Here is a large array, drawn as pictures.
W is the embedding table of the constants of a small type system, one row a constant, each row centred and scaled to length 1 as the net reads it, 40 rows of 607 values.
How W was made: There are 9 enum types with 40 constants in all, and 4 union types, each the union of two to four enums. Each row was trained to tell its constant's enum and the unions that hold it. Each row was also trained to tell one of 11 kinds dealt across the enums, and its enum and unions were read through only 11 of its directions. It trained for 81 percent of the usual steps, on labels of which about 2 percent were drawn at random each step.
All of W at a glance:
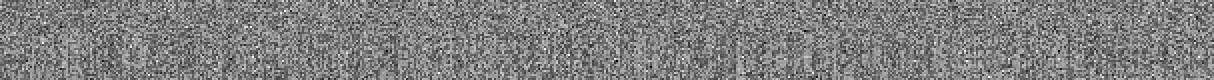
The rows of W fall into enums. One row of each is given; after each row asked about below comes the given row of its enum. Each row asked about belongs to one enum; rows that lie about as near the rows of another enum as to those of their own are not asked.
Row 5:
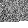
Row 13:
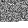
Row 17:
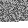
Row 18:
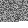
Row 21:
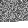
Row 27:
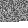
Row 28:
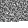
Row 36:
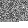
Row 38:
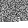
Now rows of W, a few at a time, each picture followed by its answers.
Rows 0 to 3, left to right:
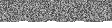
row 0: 27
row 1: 17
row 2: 5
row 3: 27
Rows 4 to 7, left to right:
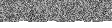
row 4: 13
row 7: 13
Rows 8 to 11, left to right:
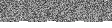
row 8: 28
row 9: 13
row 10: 21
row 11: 18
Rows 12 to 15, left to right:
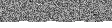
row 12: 5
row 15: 36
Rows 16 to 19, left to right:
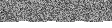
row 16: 13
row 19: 28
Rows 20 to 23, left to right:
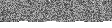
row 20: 17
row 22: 28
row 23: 36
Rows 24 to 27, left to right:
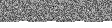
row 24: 5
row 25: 17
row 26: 17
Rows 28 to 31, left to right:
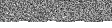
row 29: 5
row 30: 27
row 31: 27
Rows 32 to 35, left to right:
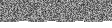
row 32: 21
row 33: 28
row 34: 36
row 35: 18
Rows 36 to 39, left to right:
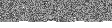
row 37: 17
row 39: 36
